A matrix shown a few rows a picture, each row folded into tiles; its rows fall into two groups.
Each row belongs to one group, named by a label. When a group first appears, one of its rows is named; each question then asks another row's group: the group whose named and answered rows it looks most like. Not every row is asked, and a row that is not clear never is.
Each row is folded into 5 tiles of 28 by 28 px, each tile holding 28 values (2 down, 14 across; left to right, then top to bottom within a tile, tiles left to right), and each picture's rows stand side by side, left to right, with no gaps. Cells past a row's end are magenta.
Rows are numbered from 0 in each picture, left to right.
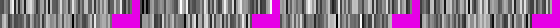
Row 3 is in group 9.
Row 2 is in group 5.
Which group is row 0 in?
9
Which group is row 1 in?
9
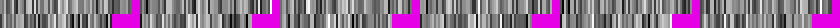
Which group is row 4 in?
9
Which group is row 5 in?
9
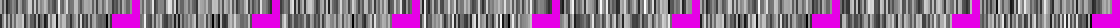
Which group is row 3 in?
5
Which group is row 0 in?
5
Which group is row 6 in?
9
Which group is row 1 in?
5
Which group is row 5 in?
5
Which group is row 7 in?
5
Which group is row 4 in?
9
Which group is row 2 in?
9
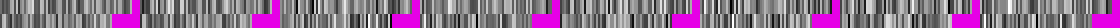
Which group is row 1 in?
9
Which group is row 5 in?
5
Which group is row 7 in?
5
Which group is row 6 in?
9
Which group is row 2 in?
5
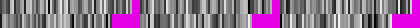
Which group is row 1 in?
9
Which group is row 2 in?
9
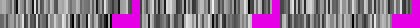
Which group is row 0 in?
5
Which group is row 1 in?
9
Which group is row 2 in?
9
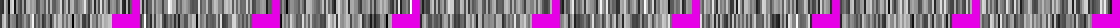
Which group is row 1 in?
5
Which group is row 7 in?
5
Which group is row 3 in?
9
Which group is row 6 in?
9
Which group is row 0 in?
9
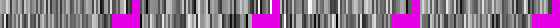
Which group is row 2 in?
5
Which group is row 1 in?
9
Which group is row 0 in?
5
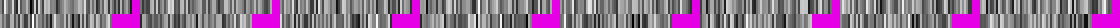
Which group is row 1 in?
9
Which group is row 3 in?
5
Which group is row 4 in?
5
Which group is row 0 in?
5
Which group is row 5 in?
9
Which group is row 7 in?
5
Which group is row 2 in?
5
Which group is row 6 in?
5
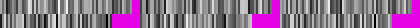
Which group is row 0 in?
5
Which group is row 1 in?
9
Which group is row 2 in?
5
